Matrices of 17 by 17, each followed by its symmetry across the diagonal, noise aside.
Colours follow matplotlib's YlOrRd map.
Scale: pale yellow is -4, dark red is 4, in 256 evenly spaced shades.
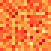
symmetric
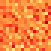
antisymmetric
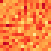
symmetric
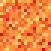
symmetric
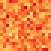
neither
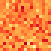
neither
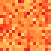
antisymmetric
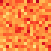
neither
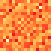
symmetric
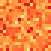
symmetric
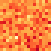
neither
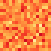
antisymmetric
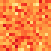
neither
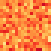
antisymmetric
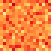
antisymmetric
